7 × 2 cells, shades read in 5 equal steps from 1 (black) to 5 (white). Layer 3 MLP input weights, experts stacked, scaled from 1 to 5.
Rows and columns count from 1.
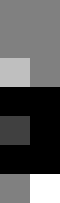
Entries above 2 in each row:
2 2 2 0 0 0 2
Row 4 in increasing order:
1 1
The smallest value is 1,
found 5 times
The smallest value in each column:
1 1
